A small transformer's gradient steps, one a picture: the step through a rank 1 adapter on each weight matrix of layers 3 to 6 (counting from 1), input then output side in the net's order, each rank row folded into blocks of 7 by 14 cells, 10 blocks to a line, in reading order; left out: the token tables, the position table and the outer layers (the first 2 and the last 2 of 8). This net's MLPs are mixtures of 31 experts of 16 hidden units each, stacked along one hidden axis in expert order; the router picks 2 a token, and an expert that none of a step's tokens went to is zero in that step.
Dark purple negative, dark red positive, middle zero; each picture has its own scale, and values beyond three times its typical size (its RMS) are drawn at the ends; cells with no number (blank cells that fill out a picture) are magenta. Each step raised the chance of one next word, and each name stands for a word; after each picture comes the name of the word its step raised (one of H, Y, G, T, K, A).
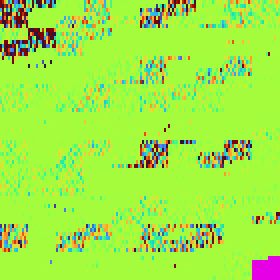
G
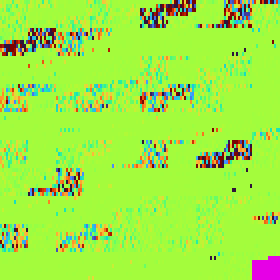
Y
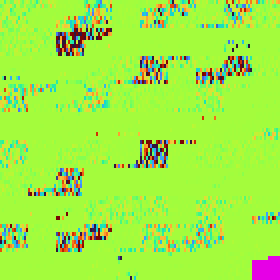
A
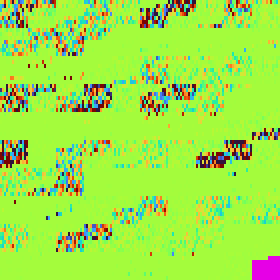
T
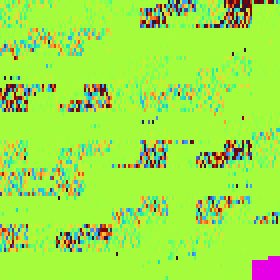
Y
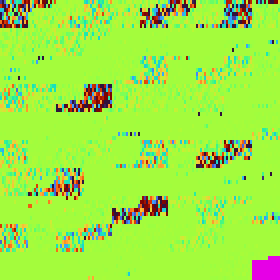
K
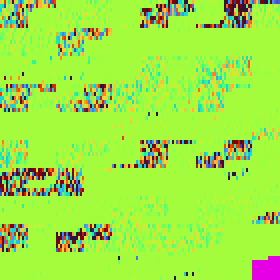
Y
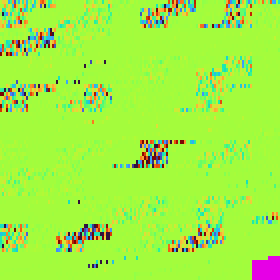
A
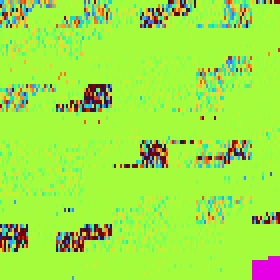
G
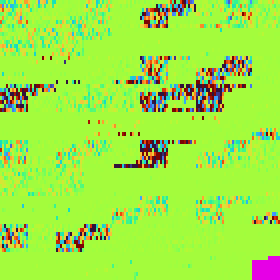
A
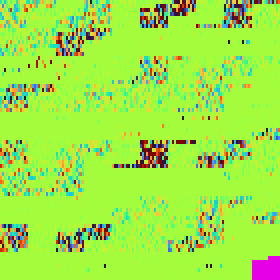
A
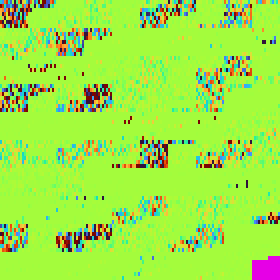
G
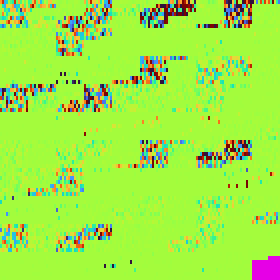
Y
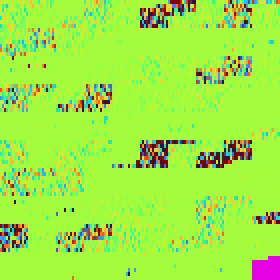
Y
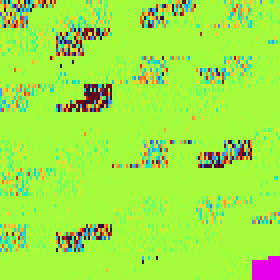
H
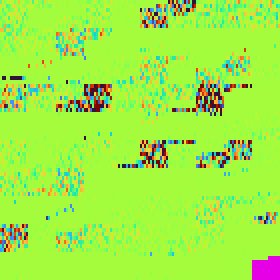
K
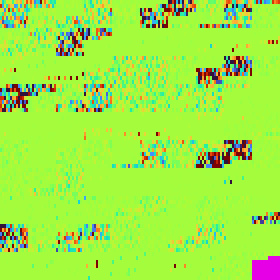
T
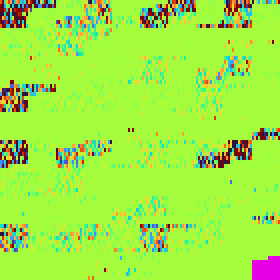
T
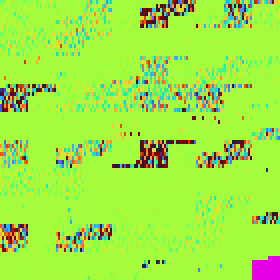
A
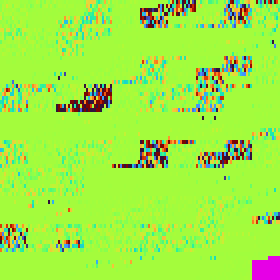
K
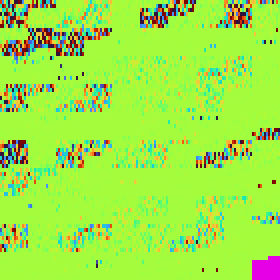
K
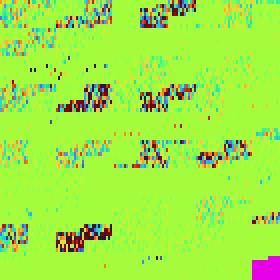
H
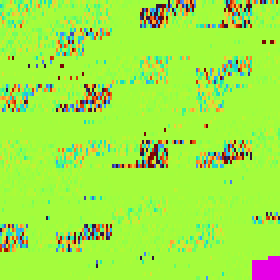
G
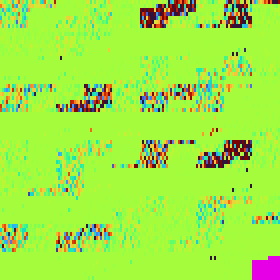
Y
